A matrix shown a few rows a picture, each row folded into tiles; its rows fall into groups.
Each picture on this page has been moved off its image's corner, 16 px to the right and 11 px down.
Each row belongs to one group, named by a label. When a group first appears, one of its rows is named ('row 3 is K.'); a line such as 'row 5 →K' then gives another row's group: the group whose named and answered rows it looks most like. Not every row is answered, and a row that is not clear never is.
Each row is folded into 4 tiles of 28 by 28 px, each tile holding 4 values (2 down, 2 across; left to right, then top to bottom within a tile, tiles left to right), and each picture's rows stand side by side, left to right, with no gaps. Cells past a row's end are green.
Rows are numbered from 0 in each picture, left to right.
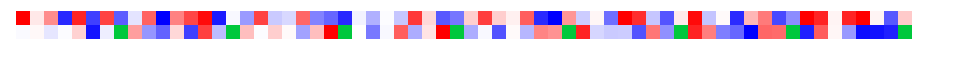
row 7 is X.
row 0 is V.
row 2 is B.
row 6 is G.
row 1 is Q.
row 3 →B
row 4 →B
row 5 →Q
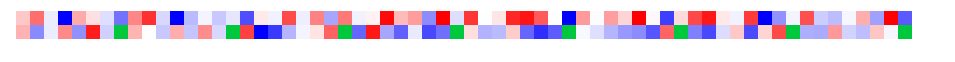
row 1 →G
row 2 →Q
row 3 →V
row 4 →X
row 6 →B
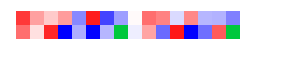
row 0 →X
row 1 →B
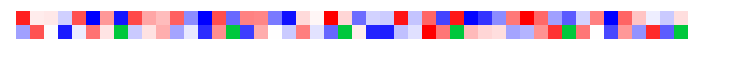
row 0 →V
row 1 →V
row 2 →V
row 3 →Q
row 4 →Q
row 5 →Q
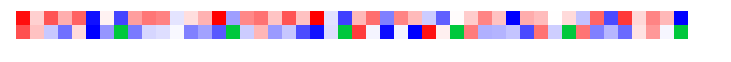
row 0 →V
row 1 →V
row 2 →X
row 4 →G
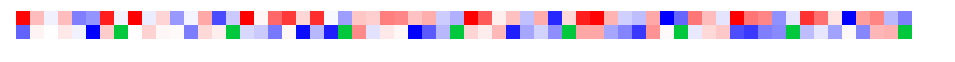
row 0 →V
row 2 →X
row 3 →X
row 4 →X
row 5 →G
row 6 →X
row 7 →G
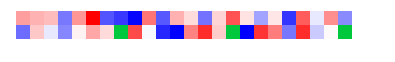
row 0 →G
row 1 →Q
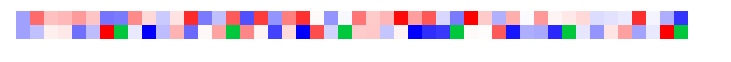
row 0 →B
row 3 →X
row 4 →X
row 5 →B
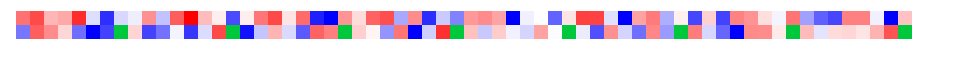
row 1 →B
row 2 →B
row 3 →B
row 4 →G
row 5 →G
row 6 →Q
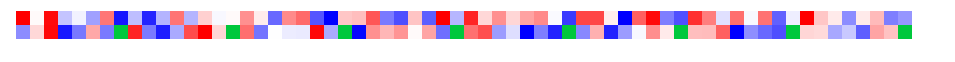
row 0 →V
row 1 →Q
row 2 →Q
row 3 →V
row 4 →X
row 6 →X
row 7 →G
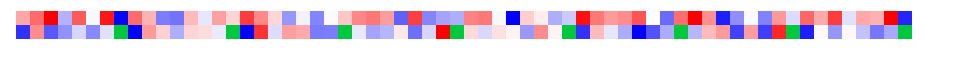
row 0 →V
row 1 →V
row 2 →V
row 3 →B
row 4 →G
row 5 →X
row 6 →V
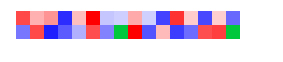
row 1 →Q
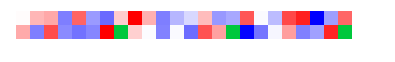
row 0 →B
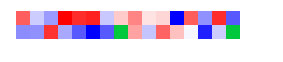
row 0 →X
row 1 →V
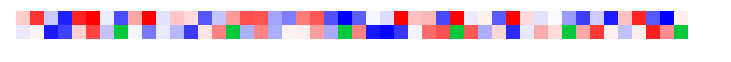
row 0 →G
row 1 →B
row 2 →G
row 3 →Q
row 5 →Q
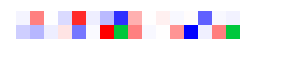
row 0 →B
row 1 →B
